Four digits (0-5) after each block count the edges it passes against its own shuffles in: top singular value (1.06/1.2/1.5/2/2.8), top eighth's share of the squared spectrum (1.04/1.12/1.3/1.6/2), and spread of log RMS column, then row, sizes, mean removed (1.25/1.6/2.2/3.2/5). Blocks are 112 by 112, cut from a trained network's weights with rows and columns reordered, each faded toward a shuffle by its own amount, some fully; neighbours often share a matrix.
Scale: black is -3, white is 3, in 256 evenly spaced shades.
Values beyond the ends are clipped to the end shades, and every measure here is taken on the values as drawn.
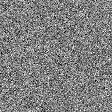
2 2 0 0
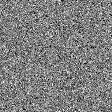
2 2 0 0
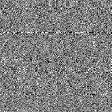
3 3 1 3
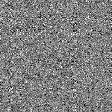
3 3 2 2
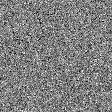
0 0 0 0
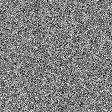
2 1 0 0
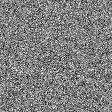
0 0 0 0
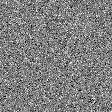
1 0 0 0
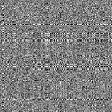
5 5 2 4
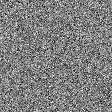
0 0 0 0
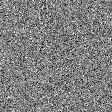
0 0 0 0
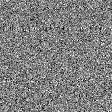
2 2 0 1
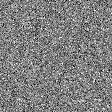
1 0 0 0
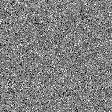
2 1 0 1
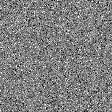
1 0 0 0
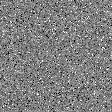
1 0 0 0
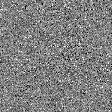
3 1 0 1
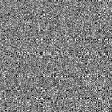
4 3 2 3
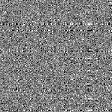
4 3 2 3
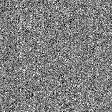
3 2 0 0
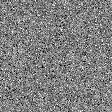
2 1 0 0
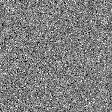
2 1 0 0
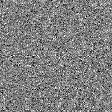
3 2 1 1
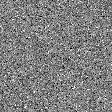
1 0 0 0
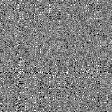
4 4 3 3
